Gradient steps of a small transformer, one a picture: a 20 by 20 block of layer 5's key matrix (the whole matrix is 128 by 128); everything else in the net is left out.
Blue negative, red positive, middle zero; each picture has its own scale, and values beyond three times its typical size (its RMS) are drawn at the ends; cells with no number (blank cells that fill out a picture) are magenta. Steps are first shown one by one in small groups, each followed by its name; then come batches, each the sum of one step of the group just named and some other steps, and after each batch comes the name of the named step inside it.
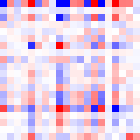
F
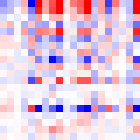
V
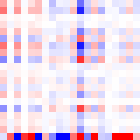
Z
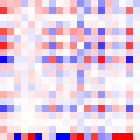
Z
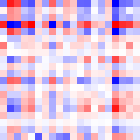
Z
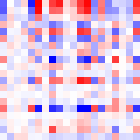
V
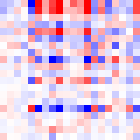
V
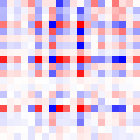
F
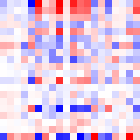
V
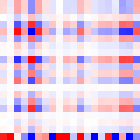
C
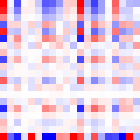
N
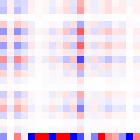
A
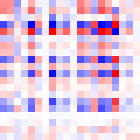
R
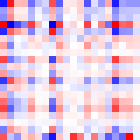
N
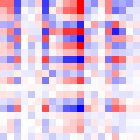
R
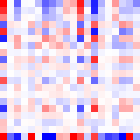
N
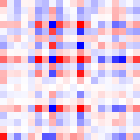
N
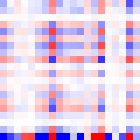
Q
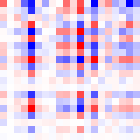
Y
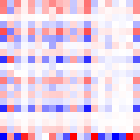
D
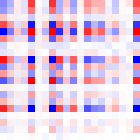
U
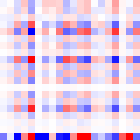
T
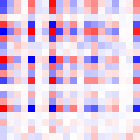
U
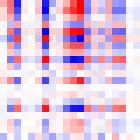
D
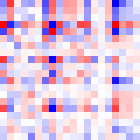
U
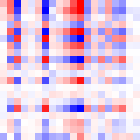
T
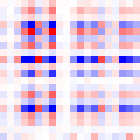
D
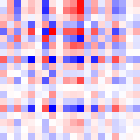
U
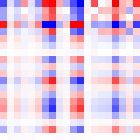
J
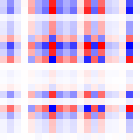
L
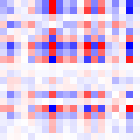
L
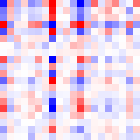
J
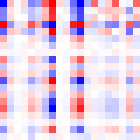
J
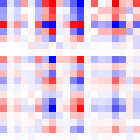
J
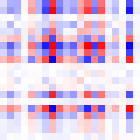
L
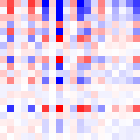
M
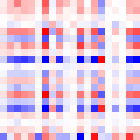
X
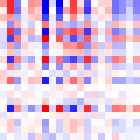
M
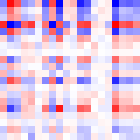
M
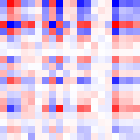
M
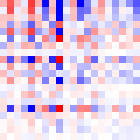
M
